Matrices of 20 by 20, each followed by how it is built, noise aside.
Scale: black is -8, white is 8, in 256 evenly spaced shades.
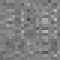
low rank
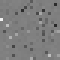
sparse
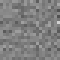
low rank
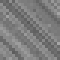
Toeplitz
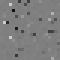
sparse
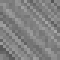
Toeplitz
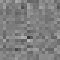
low rank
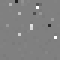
sparse
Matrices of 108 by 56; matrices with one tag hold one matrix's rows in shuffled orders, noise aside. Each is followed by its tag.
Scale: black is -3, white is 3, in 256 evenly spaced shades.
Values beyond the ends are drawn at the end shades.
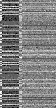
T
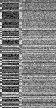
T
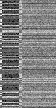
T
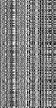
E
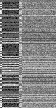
T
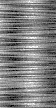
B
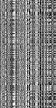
E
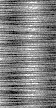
B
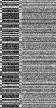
T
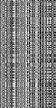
E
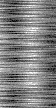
B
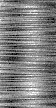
B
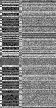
T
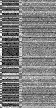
T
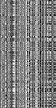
E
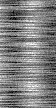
B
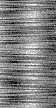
B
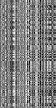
E
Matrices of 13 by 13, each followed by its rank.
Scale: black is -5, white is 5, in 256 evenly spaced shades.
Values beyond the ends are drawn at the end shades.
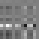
one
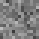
full rank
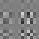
one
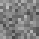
full rank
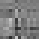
two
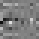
two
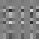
one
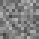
full rank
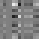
one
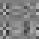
two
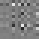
two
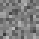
full rank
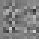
two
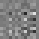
two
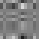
one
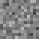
full rank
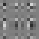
one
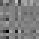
two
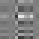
one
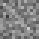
full rank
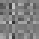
two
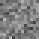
full rank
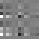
one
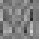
two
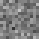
full rank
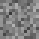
full rank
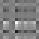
one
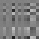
one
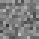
full rank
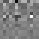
two
